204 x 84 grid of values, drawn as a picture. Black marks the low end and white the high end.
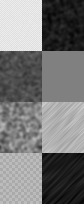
It is made of 4 by 2 panels. Panel 1,1: very high, checkered, faint in contrast. Panel 1,2: very low, blotchy, faint in contrast. Panel 2,1: low, blotchy, faint in contrast. Panel 2,2: middling, flat. Panel 3,1: middling, blotchy. Panel 3,2: high, slanting up to the right, faint in contrast. Panel 4,1: high, checkered, faint in contrast. Panel 4,2: very low, slanting up to the right, faint in contrast.
